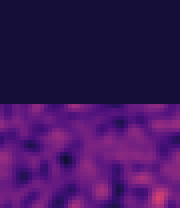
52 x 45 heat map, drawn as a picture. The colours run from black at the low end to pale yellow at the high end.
It is made of 2 by 1 panels. Panel 1,1: very low, flat. Panel 2,1: low, blotchy.
